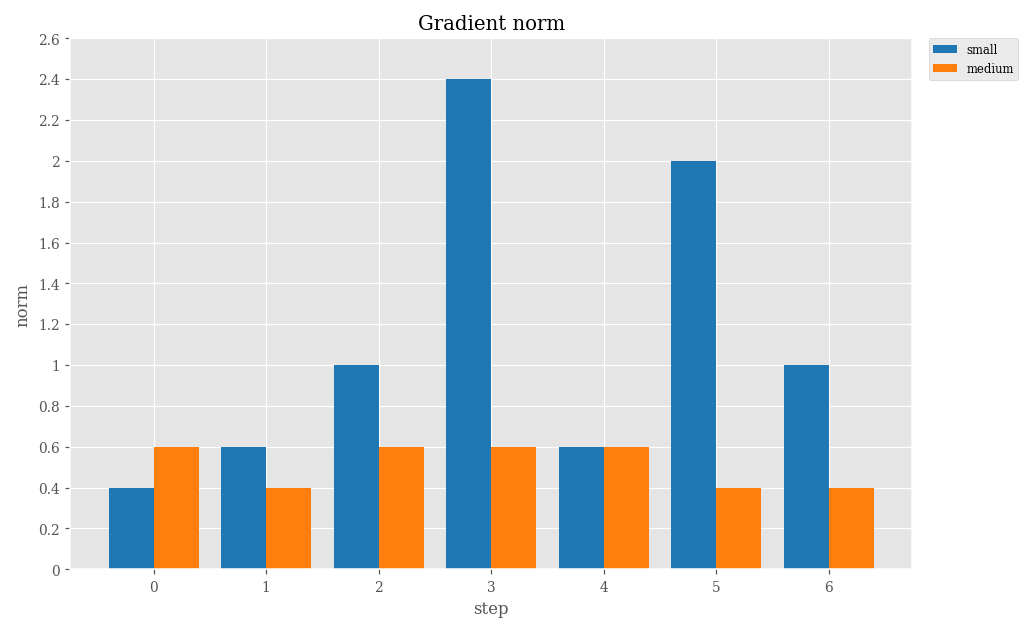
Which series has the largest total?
small
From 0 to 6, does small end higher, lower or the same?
higher
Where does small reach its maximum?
3
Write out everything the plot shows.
Title: Gradient norm
x-axis: step, ticks 0 1 2 3 4 5 6
y-axis: norm, ticks 0 0.2 0.4 0.6 0.8 1 1.2 1.4 1.6 1.8 2 2.2 2.4 2.6
Legend: small, medium
Values:
small: 0.4 0.6 1 2.4 0.6 2 1
medium: 0.6 0.4 0.6 0.6 0.6 0.4 0.4
